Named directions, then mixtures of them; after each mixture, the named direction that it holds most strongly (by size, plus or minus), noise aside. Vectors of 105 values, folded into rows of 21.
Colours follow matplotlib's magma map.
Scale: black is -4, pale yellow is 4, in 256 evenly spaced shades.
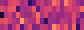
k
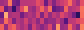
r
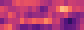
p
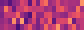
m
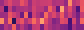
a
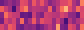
r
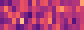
m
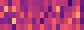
a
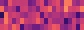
k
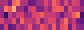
r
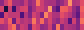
a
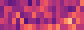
m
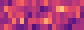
p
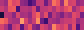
k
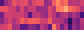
p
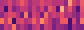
a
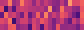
a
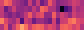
p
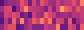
m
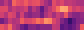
p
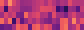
p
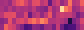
p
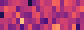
k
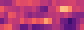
p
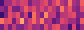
a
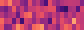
m
